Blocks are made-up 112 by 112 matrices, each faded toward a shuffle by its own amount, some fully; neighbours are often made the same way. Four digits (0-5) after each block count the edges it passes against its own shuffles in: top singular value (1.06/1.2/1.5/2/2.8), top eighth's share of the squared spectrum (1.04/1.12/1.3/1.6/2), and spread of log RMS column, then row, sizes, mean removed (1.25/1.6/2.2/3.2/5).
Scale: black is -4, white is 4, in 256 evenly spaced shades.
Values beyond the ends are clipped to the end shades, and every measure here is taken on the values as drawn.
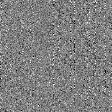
1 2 3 0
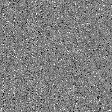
1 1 2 0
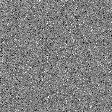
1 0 2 0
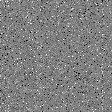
1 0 1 0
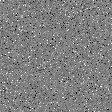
0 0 0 0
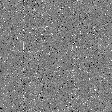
2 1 1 0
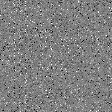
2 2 2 1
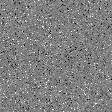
0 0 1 0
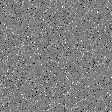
0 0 0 0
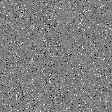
0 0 1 0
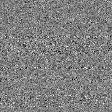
1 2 0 3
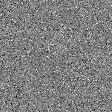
0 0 0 0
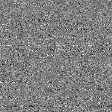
1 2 0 4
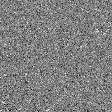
0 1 0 2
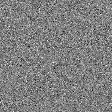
0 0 0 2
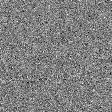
0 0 0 1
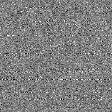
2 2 0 4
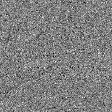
0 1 0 2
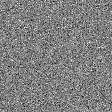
0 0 0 1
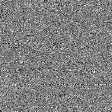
1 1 0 3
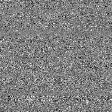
1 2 0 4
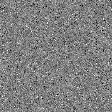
1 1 2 0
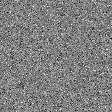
0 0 1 0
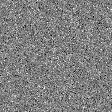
0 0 1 0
